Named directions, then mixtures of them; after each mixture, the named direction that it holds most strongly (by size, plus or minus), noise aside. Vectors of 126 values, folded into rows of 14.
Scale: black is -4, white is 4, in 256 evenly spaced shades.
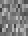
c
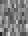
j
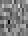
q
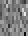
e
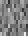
j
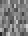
j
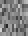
c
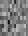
q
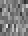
c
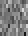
e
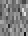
e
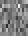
c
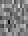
q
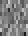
j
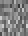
q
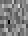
q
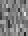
e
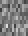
c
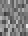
j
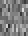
e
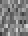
j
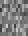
c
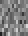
j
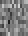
q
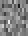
q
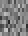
q
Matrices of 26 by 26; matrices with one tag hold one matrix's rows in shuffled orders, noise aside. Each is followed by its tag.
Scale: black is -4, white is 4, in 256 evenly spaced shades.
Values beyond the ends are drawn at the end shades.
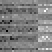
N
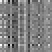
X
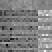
N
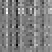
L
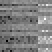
N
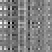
X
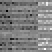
N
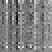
L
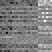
N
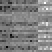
N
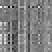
X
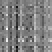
L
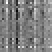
L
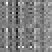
L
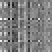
X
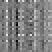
L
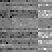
N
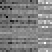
N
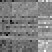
N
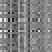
X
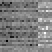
N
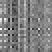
X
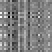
X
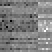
N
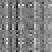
L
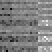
N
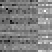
N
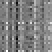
L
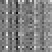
L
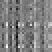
L
